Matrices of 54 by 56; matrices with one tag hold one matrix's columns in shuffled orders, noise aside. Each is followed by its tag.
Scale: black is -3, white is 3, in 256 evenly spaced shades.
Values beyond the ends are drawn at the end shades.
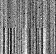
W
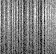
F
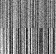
W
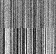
W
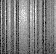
F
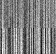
W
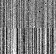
W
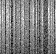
F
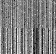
W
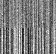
W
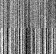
W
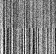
W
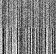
W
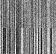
W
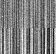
W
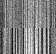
W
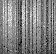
F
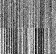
W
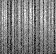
F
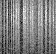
F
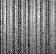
F
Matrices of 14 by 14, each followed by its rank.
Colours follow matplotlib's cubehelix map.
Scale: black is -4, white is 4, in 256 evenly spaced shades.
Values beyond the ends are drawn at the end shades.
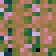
three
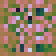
three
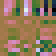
two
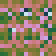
three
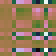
one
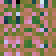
two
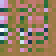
two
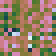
three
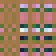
one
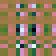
one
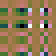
one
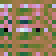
two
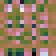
two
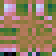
two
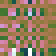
two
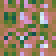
three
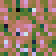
three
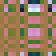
one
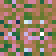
three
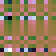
one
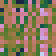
three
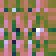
two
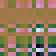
one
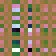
one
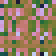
three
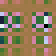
one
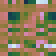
two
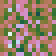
three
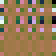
one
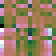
two
